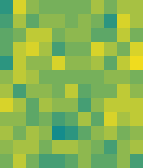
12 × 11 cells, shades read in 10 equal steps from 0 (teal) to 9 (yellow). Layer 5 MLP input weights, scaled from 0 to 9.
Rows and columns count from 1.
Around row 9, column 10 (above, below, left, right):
7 4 8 7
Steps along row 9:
same down up down up up down up down up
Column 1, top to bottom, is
1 2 3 3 1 5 6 8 5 6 5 4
